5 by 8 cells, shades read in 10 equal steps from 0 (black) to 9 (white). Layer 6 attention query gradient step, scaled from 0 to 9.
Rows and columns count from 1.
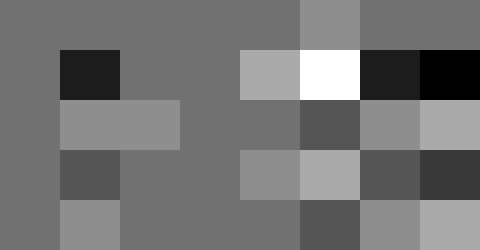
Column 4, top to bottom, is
4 4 4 4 4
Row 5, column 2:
5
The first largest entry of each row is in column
6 6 8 6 8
